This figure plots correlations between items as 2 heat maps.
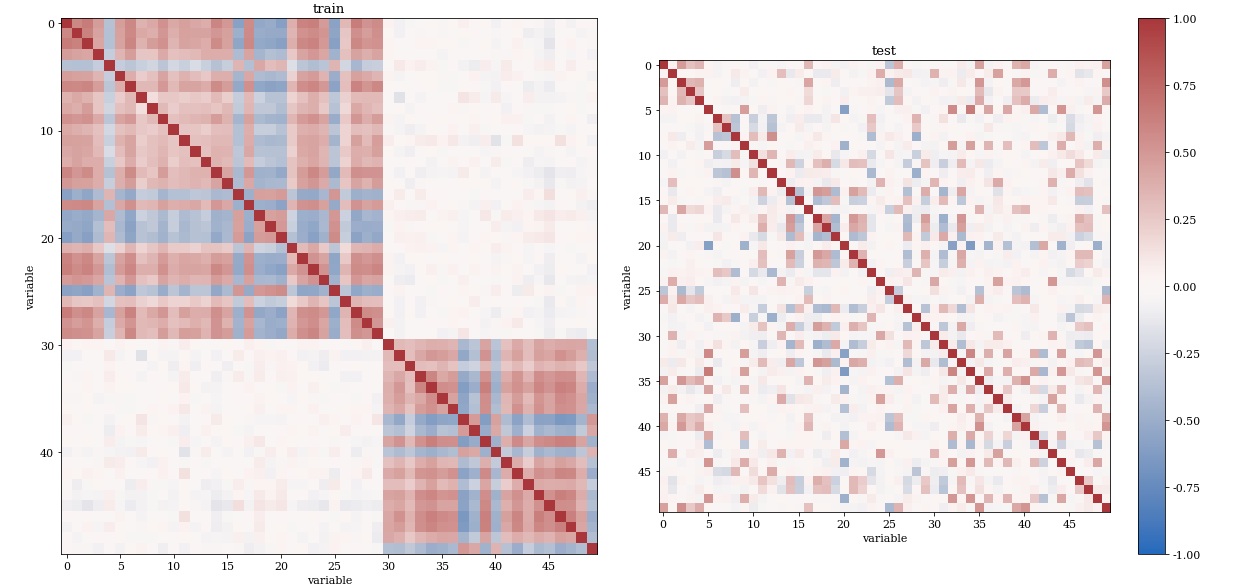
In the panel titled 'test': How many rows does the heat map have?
50
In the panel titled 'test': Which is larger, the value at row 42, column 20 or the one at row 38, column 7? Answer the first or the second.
the first
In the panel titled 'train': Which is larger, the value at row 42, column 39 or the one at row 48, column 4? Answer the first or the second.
the first
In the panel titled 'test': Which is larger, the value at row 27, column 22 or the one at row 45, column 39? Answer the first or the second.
the second
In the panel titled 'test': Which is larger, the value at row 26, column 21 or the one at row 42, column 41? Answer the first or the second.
the first
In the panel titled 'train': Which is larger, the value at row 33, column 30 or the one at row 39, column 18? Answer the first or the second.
the first
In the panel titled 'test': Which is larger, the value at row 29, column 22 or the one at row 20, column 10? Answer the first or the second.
the first
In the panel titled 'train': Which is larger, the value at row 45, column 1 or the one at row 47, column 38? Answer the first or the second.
the first
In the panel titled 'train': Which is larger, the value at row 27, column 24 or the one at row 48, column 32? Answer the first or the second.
the first
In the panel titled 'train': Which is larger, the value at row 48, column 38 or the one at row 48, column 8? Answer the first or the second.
the second
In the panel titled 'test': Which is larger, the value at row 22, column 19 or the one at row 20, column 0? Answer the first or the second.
the second
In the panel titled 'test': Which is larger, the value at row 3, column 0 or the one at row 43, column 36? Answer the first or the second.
the first
